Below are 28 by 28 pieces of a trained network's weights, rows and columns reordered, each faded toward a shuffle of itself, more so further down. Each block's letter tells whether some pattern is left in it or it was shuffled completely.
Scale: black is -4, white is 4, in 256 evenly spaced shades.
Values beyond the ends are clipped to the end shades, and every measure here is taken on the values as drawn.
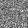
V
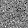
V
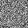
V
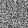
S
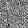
S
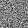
V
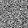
S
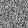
V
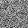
S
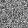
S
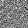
S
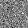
V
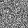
S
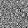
S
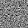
S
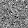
V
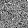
V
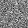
V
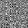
S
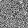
V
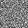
S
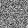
V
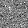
V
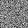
V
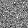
V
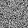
V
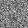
V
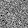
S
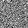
V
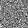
V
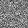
S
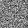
V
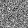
V
